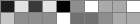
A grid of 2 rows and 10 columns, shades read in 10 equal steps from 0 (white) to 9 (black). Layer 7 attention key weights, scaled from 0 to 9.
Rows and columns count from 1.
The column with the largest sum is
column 3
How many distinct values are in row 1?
7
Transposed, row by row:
8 2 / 1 4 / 7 4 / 1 4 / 9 0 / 4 5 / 0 5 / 3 4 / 3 3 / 0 3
